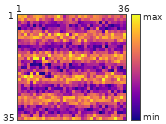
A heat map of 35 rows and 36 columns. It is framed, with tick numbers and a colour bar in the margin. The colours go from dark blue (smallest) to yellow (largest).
There is no overall slope. In the middle left lies a patch that is rougher than the rest. Horizontal stripes repeat 5 times down the table. The middle left is the roughest part.
